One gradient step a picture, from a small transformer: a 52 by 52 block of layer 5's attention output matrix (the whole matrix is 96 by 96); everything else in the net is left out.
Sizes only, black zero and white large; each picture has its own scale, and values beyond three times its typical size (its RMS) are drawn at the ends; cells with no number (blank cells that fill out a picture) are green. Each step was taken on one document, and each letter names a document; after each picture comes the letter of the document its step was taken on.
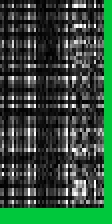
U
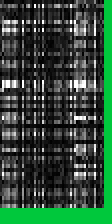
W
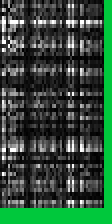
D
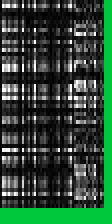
W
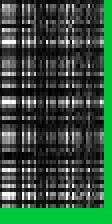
U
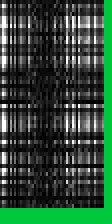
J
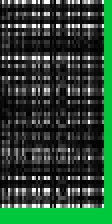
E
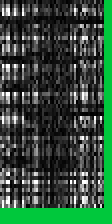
W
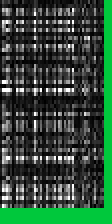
D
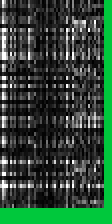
J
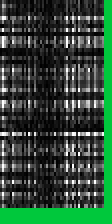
J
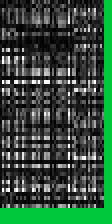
E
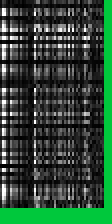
D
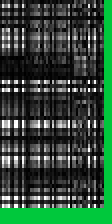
D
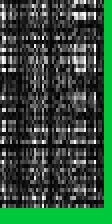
W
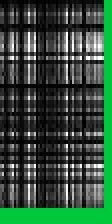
U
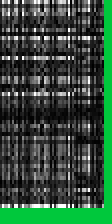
E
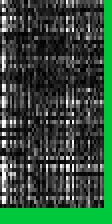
J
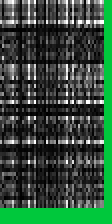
U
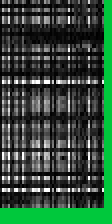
E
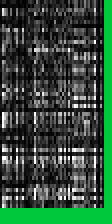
D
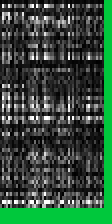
E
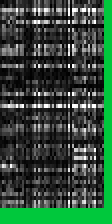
D
